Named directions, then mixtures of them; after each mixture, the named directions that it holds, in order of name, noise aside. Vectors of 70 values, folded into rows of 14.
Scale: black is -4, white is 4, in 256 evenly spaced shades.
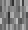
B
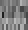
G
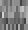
G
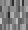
B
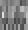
G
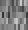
B, G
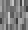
B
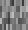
B, G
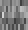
G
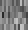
B, G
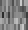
B, G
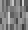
B
